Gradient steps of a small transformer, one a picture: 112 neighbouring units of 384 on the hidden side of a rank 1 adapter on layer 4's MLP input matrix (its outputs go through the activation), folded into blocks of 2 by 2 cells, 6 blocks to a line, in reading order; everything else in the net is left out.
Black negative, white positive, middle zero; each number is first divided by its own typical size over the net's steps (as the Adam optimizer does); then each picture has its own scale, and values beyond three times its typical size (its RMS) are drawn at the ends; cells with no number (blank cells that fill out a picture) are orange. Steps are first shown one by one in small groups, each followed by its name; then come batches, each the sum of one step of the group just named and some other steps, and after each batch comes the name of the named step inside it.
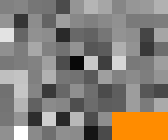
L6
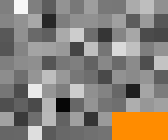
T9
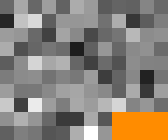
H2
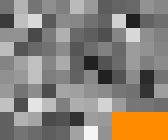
H2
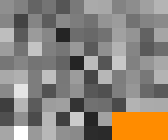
L6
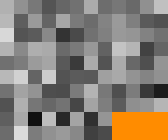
L6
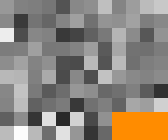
L6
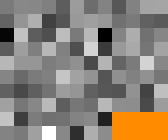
H2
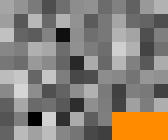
L6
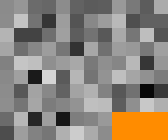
H2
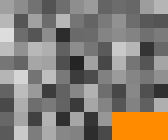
L6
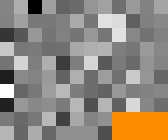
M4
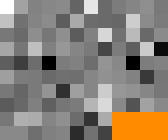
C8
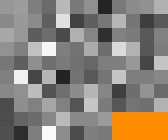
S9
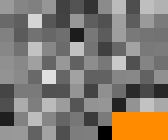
C8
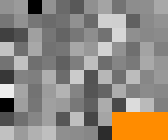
M4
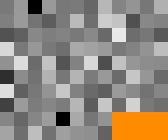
M4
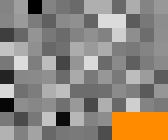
M4
